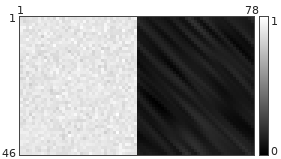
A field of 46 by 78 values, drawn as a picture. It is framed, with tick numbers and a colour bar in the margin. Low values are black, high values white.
The table splits into one row of 2 panels. Panel 1,1: very high, fine-grained, faint in contrast. Panel 1,2: very low, slanting down to the right, faint in contrast.
